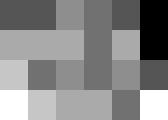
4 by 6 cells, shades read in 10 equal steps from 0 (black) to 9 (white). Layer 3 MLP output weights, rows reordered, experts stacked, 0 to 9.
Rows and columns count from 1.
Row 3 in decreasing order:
7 5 5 4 4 3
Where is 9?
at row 4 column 1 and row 4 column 6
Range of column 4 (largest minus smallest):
2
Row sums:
18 28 28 41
